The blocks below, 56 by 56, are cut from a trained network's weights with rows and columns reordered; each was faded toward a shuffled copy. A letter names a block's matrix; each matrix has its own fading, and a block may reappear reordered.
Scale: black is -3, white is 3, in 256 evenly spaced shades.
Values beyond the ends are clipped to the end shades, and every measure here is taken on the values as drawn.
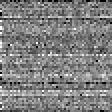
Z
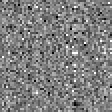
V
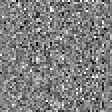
V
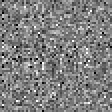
V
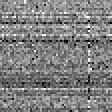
Z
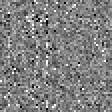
V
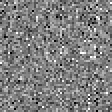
V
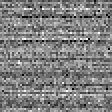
Z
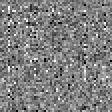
V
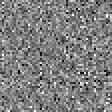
V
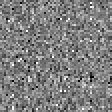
V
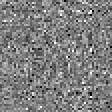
V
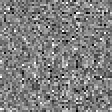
V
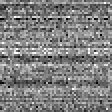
Z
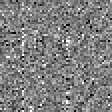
V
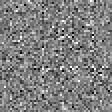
V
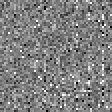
V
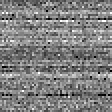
Z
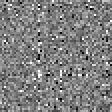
V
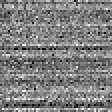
Z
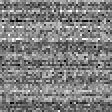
Z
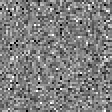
V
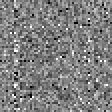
V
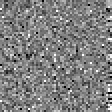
V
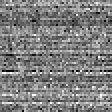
Z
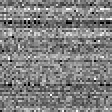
Z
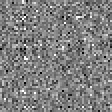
V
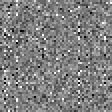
V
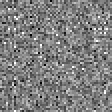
V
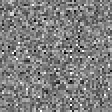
V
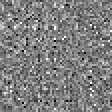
V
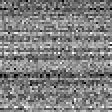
Z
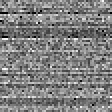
Z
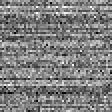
Z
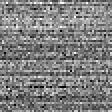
Z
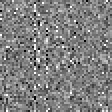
V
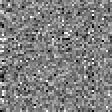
V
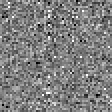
V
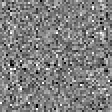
V
